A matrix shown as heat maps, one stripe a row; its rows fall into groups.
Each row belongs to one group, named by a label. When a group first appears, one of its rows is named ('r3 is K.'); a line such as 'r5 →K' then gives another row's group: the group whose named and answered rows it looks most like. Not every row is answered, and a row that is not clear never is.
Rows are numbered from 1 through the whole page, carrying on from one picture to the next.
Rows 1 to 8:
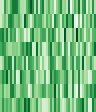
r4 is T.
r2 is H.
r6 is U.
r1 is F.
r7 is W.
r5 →U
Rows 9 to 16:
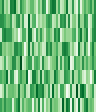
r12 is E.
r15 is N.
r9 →W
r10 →E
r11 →T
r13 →F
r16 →E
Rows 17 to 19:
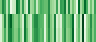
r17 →E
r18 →H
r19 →H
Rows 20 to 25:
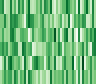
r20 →E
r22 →W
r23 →T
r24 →H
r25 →U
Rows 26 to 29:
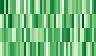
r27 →H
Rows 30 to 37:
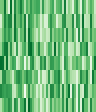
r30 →F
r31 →U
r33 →T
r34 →W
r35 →T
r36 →E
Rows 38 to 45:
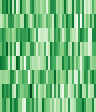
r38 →U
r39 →H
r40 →T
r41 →U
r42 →E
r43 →W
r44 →T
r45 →F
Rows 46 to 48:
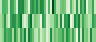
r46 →N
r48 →U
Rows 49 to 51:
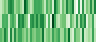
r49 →H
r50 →N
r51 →F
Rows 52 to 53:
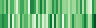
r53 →T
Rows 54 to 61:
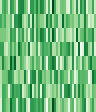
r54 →N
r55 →E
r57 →E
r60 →F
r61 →N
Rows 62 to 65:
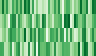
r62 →T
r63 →F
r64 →N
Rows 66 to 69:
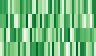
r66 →T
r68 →F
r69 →N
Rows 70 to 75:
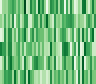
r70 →N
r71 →H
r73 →E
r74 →H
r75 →U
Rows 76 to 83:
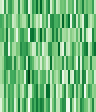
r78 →N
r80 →U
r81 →F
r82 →H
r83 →N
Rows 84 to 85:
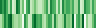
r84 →E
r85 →H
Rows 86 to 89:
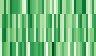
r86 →F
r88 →T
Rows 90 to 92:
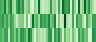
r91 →W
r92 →T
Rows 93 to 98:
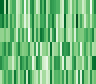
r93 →W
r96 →E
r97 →T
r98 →U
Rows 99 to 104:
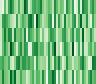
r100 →T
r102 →H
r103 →T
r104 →W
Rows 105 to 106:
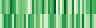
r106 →U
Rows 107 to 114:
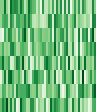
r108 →T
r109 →U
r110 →W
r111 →E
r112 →H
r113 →T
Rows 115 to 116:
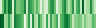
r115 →U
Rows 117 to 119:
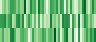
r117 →N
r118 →E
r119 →W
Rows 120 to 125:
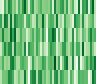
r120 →U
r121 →F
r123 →U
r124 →W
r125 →N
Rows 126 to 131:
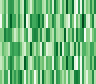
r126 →H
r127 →N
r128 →H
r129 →F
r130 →H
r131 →F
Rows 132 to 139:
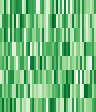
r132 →F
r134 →F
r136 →N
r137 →H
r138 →E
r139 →W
